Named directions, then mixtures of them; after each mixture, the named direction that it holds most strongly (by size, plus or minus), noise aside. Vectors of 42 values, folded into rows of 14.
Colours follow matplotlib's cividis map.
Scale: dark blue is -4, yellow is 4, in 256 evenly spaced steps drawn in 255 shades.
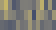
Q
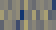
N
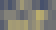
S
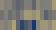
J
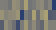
N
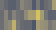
J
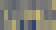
J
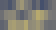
S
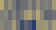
J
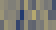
N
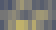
S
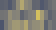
S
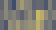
S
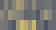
J
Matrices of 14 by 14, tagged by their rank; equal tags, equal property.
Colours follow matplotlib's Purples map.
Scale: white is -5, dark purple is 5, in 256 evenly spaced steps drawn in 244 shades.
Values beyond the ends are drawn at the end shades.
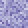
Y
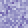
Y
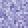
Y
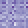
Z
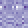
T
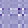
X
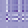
X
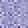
Z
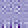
T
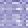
T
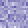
Z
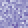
Y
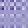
X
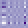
X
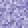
Y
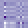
X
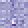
Z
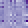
T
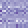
Z
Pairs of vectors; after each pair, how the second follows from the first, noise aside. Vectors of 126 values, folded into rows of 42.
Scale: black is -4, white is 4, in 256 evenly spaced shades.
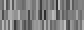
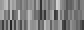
sign-scrambled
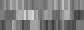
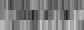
negated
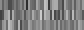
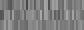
shrunk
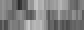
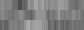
shrunk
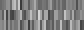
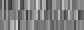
wrapped around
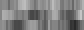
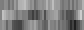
copied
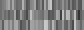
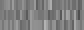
shrunk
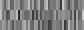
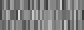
negated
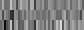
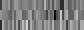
wrapped around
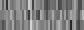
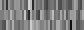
copied
